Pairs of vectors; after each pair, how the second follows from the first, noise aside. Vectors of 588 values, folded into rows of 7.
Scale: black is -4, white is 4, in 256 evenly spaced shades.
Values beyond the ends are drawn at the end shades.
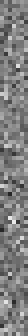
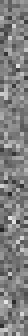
copied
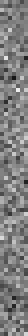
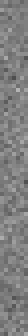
shrunk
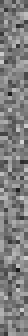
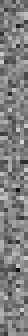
copied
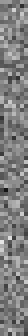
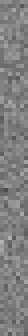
shrunk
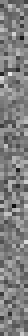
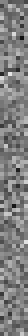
copied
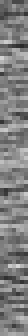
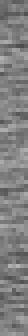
shrunk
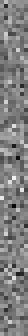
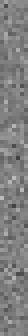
shrunk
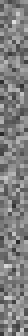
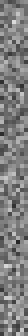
copied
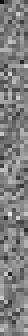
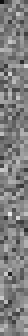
copied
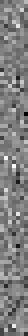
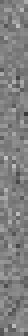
shrunk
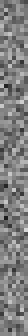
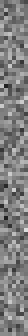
copied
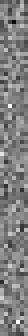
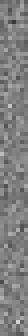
shrunk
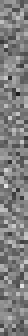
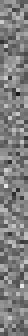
copied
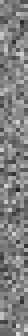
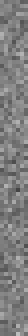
shrunk
